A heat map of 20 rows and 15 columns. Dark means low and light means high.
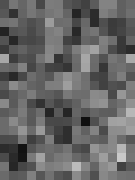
The bottom right is the ninth with the highest average. Neither half mirrors the other. No regular stripes run through it. The values follow a bell shape.
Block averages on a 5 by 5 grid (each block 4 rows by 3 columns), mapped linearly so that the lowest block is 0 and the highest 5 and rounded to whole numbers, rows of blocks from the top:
2 3 2 2 2
2 2 2 4 2
2 2 3 3 3
3 2 1 2 5
0 3 4 4 4
